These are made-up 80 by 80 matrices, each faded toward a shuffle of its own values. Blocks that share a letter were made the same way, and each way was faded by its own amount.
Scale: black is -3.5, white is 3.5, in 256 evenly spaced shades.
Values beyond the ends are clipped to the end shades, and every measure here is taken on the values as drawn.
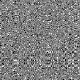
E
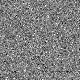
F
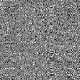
E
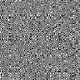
E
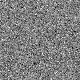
F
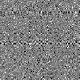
E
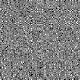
E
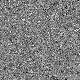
F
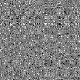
E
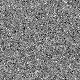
F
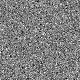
F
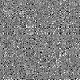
E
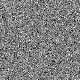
F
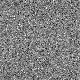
F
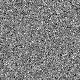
F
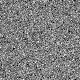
F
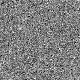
F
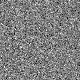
F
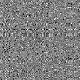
E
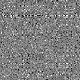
E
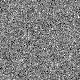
F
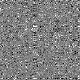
E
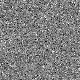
F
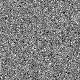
F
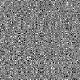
E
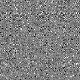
E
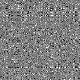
E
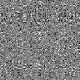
E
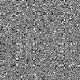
E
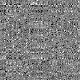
E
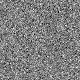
F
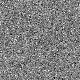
F
